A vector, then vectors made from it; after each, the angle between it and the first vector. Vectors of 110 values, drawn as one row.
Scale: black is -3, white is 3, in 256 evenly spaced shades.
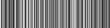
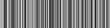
partly aligned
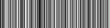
partly opposed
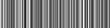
partly aligned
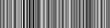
partly opposed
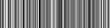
partly opposed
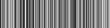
nearly opposite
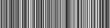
partly aligned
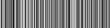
nearly parallel
